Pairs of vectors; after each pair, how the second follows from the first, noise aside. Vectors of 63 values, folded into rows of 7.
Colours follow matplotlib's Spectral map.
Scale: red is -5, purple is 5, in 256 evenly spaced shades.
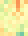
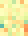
wrapped around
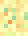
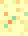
partly zeroed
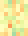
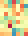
scaled up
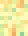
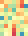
scaled up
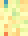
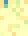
partly zeroed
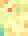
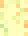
partly zeroed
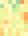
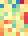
scaled up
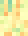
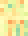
reversed
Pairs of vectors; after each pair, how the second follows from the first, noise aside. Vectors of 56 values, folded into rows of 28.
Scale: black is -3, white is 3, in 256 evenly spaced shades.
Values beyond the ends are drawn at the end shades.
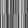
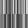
shuffled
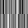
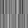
shrunk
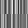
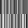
shuffled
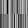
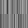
shrunk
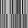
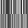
negated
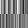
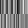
negated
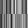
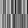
negated
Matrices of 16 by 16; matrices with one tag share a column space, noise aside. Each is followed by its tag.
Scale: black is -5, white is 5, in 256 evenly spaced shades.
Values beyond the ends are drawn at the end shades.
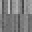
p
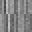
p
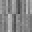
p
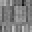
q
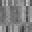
q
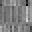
q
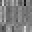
q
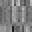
q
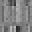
q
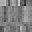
q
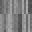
p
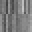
p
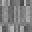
q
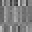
q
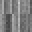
p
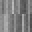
p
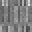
q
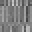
q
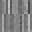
p
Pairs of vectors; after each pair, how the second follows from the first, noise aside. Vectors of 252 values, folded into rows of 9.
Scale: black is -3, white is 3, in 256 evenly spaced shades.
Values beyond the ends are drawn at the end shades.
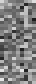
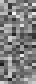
reversed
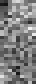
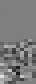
partly zeroed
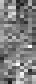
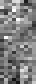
reversed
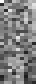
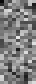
sign-scrambled
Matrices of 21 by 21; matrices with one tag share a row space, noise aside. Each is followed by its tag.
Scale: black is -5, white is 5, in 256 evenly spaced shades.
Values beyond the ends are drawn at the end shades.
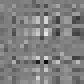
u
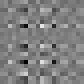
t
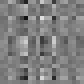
t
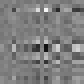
u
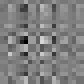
t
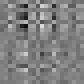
t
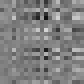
u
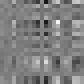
u
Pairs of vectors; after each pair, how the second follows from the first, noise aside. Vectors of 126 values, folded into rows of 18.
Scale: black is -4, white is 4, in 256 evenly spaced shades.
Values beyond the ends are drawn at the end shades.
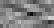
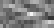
negated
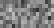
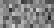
sign-scrambled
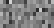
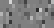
partly zeroed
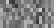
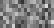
wrapped around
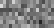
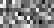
scaled up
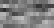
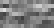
negated
